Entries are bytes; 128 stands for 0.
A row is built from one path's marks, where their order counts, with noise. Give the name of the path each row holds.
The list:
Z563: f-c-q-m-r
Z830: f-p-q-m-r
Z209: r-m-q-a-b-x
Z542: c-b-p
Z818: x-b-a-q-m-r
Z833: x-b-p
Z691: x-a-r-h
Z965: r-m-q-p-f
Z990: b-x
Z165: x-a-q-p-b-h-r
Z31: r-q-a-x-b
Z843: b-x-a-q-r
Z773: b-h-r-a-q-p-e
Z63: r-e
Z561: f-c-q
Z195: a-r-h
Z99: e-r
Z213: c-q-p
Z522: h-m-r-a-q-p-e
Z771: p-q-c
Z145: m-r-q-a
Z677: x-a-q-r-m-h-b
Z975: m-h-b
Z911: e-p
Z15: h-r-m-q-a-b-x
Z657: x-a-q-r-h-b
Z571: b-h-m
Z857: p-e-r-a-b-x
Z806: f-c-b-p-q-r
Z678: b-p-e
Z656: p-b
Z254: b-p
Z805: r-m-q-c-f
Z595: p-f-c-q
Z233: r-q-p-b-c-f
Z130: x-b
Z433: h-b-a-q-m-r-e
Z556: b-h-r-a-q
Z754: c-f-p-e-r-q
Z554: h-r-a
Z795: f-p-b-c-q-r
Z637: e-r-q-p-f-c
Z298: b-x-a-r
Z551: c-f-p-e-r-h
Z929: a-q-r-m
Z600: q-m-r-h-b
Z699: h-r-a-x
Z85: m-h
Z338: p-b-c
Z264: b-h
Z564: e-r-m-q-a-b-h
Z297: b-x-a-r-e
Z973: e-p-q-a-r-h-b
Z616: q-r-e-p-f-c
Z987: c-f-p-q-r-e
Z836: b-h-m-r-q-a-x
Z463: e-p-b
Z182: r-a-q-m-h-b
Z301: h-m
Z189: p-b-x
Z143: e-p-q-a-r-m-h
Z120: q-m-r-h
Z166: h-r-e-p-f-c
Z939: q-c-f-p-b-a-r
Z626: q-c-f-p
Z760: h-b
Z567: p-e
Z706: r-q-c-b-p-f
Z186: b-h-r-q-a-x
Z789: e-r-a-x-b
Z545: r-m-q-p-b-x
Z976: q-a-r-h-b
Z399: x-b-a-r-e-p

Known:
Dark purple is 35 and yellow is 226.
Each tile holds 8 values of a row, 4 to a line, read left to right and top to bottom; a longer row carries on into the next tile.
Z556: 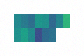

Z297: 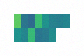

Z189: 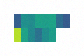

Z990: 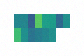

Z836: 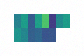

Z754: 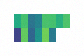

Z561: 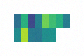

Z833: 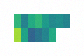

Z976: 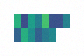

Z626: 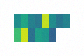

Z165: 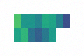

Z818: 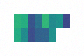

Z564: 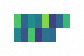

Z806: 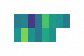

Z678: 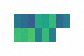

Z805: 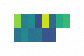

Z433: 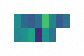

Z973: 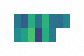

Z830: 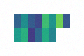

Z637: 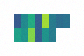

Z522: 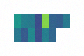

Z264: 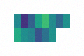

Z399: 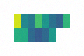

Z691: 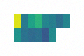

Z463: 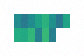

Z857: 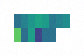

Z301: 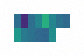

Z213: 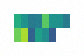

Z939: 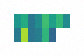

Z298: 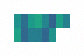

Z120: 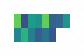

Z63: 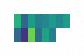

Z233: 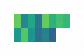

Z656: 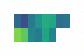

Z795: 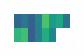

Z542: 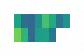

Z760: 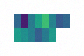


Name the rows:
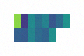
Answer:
Z195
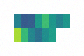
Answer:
Z254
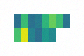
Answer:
Z595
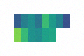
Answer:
Z338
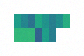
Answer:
Z911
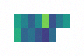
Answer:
Z15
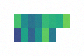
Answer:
Z551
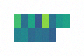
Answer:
Z965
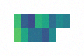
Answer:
Z843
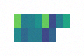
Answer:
Z209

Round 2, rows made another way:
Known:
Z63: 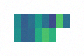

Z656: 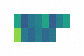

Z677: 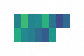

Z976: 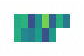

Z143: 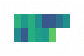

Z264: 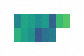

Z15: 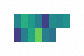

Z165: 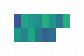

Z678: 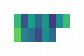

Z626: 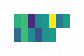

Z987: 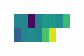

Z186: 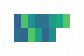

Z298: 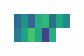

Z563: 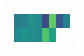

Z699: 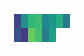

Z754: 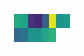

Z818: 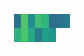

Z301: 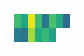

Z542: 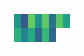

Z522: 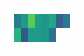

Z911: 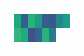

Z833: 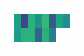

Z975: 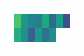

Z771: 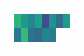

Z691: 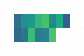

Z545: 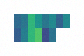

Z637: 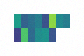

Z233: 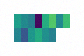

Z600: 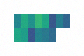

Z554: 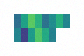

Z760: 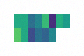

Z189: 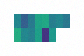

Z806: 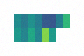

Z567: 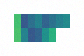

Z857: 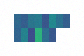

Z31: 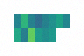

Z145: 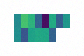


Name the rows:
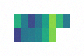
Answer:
Z551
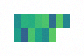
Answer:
Z195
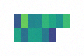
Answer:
Z556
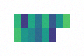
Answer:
Z254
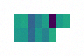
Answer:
Z973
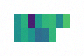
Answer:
Z939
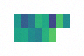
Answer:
Z399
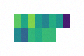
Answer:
Z85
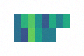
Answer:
Z836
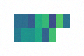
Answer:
Z297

